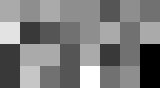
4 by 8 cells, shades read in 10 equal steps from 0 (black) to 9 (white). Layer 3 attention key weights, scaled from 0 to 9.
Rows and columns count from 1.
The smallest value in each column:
2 2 3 3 5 2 4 0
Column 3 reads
6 3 6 4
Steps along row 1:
down up down same down up down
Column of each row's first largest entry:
1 1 2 5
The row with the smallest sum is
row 3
